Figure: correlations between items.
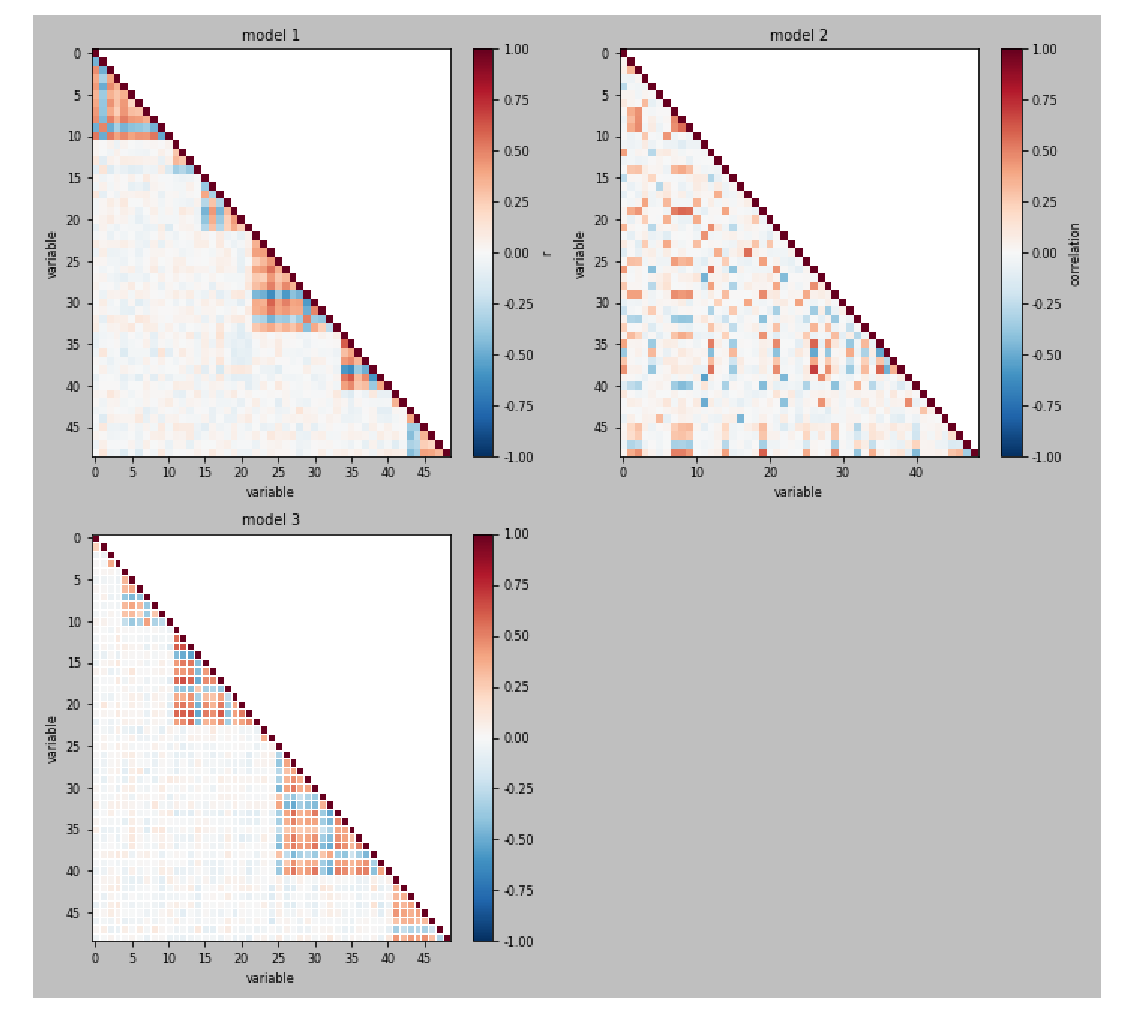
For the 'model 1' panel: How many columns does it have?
49
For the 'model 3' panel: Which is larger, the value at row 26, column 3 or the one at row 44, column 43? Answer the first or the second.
the second
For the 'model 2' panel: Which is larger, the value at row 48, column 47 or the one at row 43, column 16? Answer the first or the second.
the second
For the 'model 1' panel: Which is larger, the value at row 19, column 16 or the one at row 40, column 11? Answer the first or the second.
the first
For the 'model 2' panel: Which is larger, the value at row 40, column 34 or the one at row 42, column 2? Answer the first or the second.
the second
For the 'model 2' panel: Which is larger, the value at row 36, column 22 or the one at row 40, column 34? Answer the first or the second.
the first
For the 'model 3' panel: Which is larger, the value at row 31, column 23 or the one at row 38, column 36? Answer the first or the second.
the first
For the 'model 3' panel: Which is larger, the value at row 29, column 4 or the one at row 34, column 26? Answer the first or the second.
the second
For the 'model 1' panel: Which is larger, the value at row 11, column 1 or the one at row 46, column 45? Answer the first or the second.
the second
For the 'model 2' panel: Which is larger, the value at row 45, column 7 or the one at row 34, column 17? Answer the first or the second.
the first
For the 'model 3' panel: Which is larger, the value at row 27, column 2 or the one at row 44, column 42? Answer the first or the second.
the second
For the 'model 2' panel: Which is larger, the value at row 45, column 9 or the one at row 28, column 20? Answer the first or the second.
the first
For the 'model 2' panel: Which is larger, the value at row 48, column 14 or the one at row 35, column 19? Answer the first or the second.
the first
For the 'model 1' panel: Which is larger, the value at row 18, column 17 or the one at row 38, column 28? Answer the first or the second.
the second
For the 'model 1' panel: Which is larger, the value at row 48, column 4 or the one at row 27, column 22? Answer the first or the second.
the second
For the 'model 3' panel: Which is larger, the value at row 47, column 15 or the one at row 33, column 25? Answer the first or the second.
the first
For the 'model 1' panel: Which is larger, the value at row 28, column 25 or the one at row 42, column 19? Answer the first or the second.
the first
